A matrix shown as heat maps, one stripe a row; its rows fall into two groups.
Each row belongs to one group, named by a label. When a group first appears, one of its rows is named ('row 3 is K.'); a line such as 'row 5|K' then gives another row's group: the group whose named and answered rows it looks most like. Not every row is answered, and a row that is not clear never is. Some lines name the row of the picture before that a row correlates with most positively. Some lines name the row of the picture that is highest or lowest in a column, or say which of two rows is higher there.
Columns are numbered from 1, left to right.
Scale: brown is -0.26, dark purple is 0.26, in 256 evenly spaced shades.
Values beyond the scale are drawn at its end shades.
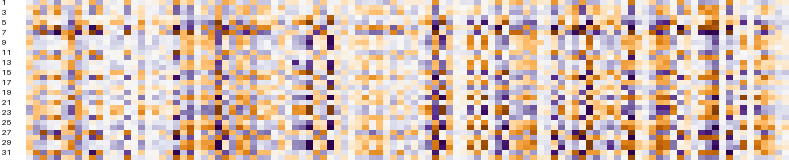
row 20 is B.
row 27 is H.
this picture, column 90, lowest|7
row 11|H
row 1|H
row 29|B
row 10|B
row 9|B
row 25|B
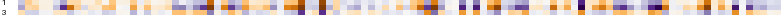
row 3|B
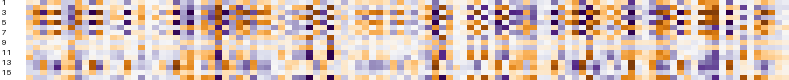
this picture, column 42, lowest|3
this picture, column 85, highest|14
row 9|B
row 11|B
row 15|H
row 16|B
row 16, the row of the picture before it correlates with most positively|3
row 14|H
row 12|B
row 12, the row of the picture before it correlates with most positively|3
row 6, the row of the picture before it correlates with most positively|3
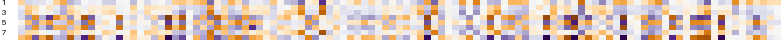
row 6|H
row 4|H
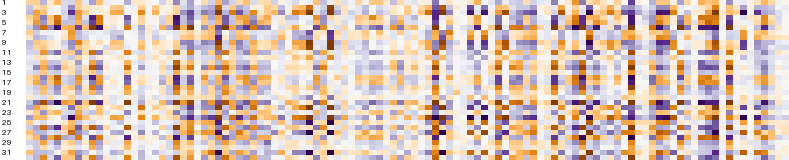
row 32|H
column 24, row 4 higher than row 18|Yes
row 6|H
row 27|B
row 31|B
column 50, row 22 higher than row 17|Yes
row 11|H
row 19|H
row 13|H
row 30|H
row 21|H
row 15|H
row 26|H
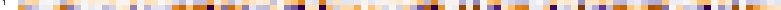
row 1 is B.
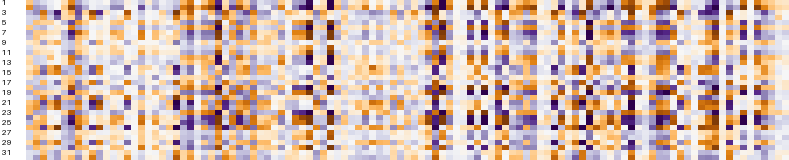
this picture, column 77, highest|2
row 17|H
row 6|B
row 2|B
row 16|B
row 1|B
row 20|H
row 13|B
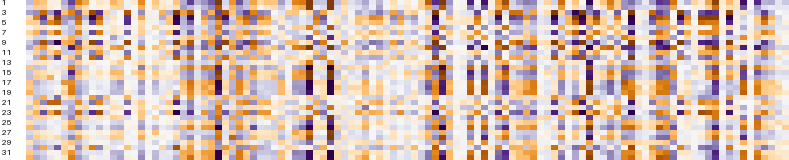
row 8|B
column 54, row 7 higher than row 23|Yes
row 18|B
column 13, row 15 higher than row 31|No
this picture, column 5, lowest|4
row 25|B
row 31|B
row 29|B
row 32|B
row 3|H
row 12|H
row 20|H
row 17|B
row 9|H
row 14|B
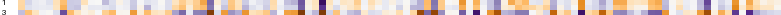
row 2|B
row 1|B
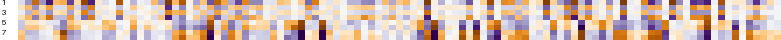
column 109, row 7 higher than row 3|No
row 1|H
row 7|B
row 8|B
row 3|H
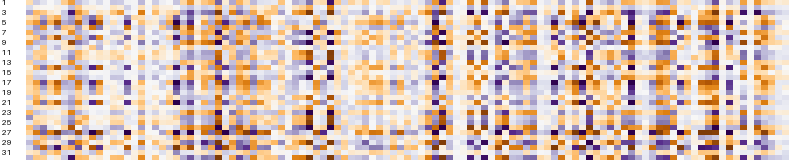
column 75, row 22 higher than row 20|Yes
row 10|H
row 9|B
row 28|H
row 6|H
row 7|B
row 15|B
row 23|B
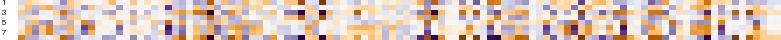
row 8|B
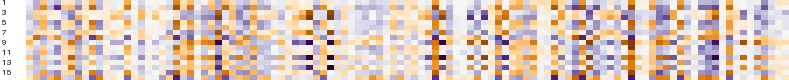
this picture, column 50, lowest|16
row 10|H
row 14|B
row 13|H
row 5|H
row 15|H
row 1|H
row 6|H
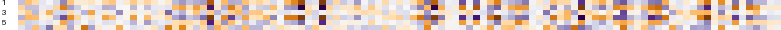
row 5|B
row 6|H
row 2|B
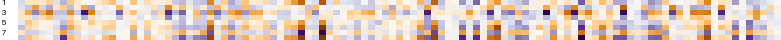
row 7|B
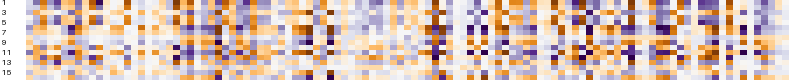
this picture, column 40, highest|9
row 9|B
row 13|H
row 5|H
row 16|B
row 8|B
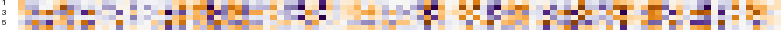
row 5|H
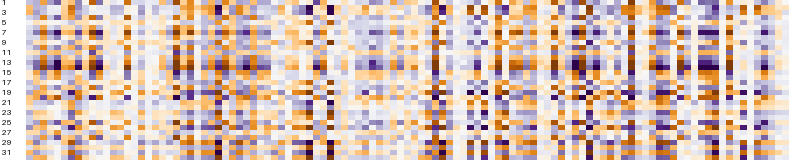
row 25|H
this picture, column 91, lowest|29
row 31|B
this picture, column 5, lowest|20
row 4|H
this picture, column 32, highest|14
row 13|H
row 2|B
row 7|H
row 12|H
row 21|B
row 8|H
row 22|B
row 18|H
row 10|H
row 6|H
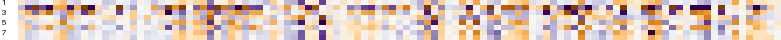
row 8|B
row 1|B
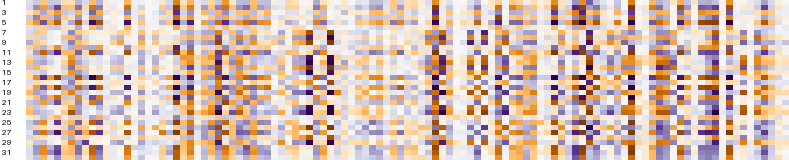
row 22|B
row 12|B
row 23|B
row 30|H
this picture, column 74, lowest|25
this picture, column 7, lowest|23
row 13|B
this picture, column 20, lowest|27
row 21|H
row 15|B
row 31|H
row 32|H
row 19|B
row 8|B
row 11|H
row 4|H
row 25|H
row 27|H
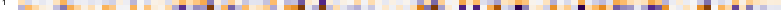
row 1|B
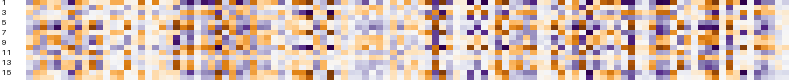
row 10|B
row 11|H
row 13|H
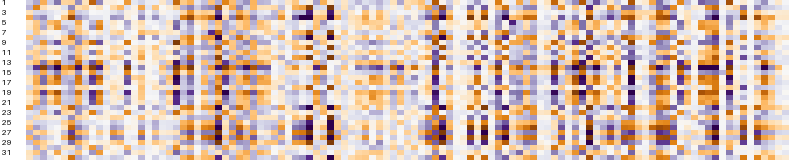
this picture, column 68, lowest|14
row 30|H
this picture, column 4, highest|14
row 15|H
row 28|B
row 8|B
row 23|H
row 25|B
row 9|H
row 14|H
